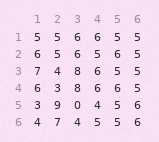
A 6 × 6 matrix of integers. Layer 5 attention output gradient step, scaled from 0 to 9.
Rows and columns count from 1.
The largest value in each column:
7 9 8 6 6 6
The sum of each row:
32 33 35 34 27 31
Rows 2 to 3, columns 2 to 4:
5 6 5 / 4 8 6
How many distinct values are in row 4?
4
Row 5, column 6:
6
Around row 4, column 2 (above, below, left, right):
4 9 6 8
